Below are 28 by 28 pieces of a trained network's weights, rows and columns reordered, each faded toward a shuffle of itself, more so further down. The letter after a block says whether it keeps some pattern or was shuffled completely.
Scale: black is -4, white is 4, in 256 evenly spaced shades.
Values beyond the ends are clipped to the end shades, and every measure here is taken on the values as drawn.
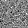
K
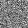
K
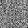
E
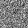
K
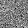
K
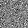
K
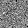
K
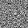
E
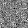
E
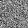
K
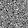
K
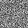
K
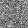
K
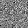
E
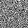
K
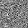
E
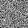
K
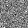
K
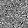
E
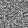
E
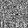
E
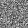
K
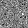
K
